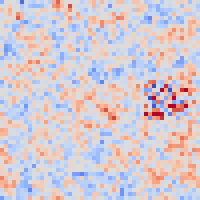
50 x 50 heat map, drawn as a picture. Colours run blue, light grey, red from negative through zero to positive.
Slope: none. Mirror symmetry: none. Roughest part: middle right. Stripes: none. Odd patch: rougher, in the middle right. Odd rows or columns: none.
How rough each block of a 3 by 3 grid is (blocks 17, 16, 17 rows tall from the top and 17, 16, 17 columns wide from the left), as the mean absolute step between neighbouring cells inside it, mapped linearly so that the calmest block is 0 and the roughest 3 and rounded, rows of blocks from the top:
0 0 0 | 0 0 3 | 0 0 0
